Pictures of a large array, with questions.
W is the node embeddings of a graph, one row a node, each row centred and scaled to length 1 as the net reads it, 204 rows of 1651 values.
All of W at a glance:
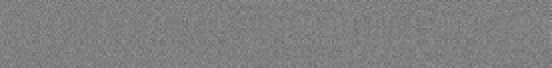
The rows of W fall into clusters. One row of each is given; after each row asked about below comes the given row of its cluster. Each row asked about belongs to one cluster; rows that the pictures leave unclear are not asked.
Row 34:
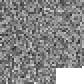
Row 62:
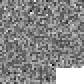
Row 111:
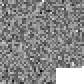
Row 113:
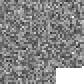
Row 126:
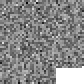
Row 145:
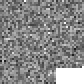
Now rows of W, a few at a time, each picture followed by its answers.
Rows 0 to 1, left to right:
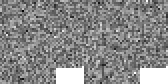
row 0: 111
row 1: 145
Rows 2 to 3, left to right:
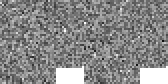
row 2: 111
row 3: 111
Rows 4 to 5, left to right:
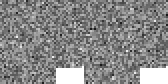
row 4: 111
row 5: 145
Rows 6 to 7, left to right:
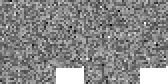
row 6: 113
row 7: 145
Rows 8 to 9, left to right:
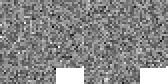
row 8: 113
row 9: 126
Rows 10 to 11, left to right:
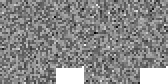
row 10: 126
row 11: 34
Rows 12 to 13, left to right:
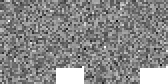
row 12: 34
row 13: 111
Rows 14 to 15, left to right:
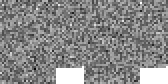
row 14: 111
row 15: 62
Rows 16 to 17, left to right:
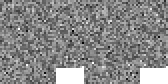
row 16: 126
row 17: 113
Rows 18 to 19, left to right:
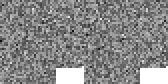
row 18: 126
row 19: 34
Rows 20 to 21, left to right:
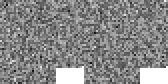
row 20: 126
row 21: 34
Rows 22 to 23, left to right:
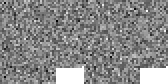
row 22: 62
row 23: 34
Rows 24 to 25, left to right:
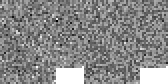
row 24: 62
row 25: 62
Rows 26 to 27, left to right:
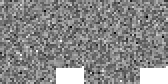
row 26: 113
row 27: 62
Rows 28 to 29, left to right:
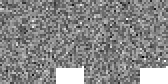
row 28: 111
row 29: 126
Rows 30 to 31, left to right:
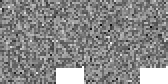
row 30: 34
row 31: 145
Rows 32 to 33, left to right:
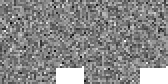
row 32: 113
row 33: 113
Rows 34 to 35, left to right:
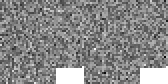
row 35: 113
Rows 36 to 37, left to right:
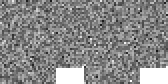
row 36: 111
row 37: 145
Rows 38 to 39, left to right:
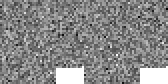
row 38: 145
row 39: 126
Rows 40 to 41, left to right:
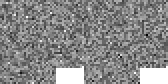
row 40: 113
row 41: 145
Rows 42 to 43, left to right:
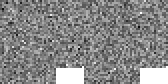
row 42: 34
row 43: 126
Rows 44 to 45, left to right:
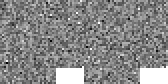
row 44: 34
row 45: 145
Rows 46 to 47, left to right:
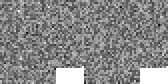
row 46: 113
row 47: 126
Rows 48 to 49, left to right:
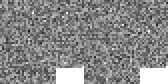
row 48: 62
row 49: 111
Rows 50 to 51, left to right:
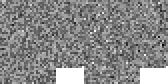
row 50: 126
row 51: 113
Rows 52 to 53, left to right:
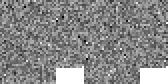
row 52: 62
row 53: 126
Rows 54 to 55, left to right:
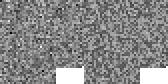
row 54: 34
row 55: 34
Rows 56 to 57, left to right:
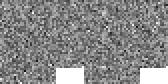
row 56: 62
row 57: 113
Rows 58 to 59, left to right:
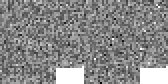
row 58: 62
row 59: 62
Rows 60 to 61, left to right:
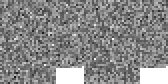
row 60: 62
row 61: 62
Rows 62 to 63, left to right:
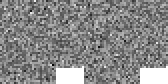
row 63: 111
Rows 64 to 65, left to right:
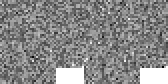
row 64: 111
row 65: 145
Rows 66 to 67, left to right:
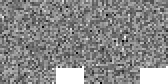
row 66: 145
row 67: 62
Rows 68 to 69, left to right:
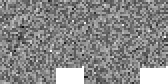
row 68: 111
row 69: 111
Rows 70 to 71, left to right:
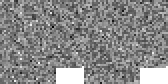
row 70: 113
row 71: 62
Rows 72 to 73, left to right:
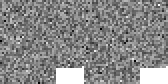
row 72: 126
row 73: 62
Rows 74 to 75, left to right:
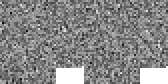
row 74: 111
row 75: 34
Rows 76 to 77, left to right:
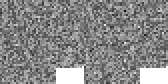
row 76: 62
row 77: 145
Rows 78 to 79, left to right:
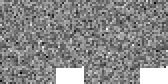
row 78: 113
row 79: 145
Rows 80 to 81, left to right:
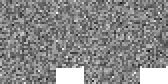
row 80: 126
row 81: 145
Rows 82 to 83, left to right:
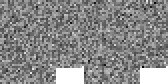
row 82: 62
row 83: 145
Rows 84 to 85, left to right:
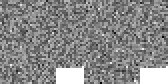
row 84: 111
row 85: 62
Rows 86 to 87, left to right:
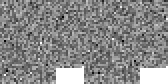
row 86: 62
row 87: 62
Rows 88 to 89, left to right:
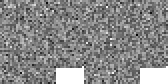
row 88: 34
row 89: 126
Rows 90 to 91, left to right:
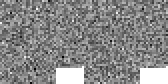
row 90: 111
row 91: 62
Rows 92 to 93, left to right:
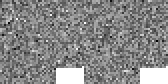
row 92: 34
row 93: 111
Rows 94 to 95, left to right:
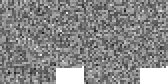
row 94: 62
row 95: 145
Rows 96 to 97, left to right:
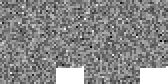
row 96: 111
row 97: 126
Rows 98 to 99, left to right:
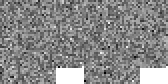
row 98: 145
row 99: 113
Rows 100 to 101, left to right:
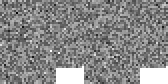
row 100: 111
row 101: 111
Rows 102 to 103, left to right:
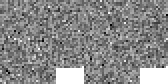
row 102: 62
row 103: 145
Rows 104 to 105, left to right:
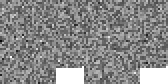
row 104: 126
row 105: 145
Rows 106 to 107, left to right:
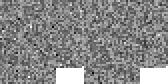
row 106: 113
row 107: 62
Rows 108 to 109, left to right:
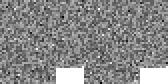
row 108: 62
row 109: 62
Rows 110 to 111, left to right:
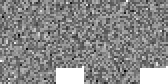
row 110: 145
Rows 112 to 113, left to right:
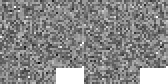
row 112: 113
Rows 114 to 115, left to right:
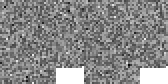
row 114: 126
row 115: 113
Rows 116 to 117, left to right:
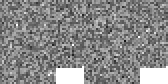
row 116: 145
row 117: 111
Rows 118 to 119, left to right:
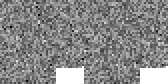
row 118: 126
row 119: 126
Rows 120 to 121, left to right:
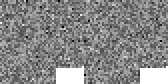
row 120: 111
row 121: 126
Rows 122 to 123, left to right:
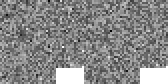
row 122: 111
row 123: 111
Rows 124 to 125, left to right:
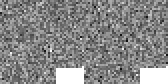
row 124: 111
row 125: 62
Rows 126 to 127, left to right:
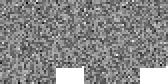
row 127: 111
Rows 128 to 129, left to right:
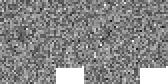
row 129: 111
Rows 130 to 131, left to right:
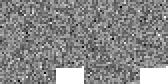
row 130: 126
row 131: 62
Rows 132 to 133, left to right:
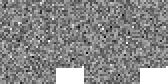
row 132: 111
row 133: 126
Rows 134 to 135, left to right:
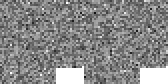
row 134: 145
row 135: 111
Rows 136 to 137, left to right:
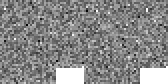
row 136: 62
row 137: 34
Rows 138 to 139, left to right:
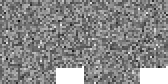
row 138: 145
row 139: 145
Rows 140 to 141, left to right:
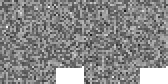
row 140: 113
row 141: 113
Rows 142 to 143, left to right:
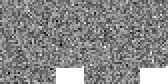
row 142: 62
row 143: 111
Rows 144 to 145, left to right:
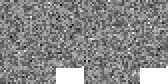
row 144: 113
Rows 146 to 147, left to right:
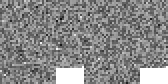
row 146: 62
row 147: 126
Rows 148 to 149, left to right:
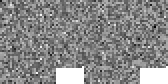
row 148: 34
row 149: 113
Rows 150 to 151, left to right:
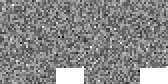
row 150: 126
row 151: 126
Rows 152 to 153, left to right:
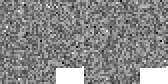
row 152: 113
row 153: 126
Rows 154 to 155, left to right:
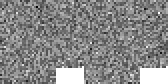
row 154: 126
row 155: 145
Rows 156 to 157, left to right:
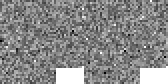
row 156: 126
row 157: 113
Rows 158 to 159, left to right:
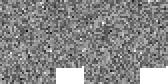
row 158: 111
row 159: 111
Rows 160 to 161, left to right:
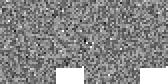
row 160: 34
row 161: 126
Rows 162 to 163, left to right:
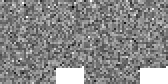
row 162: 113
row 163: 34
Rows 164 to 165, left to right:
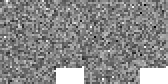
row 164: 34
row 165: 113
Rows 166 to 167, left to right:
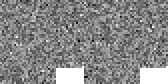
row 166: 111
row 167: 111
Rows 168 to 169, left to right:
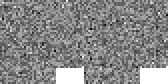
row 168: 113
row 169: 145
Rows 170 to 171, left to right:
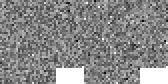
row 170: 126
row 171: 113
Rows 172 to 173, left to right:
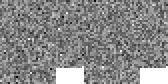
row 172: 62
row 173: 113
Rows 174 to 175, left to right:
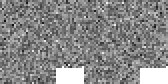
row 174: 126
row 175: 113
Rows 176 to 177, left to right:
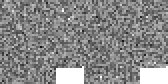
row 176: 34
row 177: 62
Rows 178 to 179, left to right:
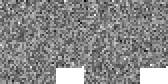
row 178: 111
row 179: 34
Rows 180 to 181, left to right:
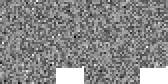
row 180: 126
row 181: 111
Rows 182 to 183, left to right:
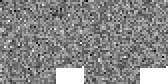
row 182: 34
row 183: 34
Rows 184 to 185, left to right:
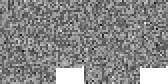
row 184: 62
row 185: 145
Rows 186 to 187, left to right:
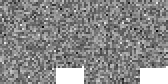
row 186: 145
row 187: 126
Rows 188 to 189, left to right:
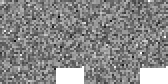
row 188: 113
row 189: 111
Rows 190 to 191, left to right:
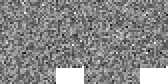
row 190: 145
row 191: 145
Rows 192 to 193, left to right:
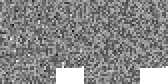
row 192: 126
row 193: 126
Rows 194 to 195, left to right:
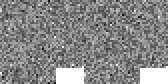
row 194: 111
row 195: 126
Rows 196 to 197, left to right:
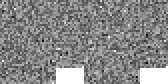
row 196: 62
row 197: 145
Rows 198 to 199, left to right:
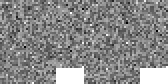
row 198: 113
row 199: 126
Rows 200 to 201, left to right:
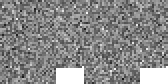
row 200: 34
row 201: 126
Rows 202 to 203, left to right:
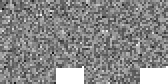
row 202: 34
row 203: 126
